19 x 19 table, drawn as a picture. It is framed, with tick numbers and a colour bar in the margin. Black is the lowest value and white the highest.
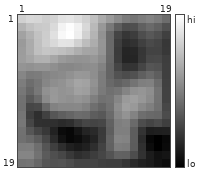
Grain: blotchy. Lone odd cells: none. Mirror symmetry: none. Slope: up to the top left.
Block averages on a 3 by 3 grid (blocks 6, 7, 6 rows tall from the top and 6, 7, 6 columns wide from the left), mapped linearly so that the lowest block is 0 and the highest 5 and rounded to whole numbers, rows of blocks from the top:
5 4 1 / 2 3 2 / 1 0 0
